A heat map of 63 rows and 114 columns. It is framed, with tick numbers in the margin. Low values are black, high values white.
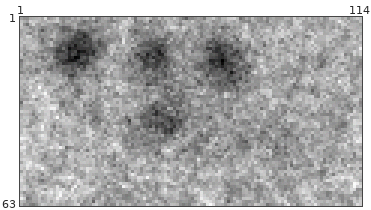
No row or column stands out. Overall the values sit about 60% of the way up the scale. The halves do not mirror each other. The field is mottled with small blotches. Four dips sink into the field.
